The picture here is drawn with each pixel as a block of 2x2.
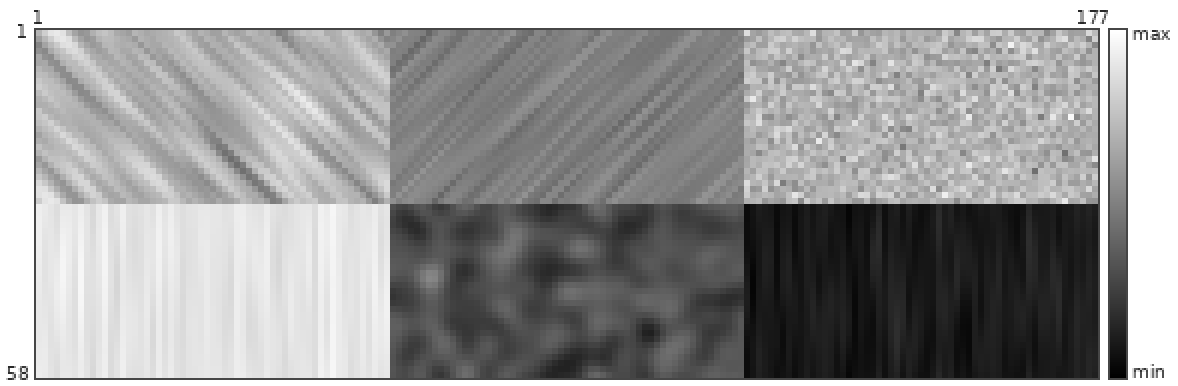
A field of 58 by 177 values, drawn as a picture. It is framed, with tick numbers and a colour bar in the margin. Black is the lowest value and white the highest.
The table splits into 2 rows of 3 panels. Panel 1,1: high, slanting down to the right. Panel 1,2: middling, slanting up to the right, faint in contrast. Panel 1,3: high, fine-grained. Panel 2,1: very high, streaked downward, faint in contrast. Panel 2,2: low, blotchy. Panel 2,3: very low, streaked downward, faint in contrast.
